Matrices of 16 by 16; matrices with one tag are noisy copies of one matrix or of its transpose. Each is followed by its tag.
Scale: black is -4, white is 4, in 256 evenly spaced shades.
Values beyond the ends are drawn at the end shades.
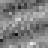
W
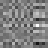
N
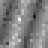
W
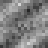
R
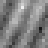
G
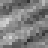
G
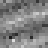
W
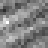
G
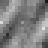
R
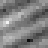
G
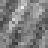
G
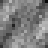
R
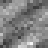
R
